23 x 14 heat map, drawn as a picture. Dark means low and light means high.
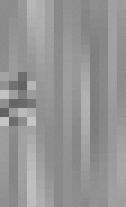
The bottom middle is the smoothest part. No overall slope runs across the table. Values change most from cell to cell in the middle left. An odd patch, rougher than its surroundings, sits in the middle left.
